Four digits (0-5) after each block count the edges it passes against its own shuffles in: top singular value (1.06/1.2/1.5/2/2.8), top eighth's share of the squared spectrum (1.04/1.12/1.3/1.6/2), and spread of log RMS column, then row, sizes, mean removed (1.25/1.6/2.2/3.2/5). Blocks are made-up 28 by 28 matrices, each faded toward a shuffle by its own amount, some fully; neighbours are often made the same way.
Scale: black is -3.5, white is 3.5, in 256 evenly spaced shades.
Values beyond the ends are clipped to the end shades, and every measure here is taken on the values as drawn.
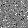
0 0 0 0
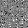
2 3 1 0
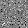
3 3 1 1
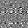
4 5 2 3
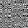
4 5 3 2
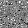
2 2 0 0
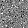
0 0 1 0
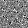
0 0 0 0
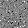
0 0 0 0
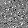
0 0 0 0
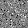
0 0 0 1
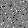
0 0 0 0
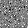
0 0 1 0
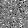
1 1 1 0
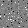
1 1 0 0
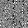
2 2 2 0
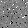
0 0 0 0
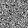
0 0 0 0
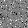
0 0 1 0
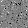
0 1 0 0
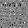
3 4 2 0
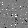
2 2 1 0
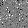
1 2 0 0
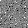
2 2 0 0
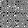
3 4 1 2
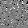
2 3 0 1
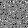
1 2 0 0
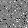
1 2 0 0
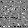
2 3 0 2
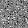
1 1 0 1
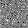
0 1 0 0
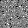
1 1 0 1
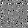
2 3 1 2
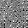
3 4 2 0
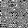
2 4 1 1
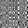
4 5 3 2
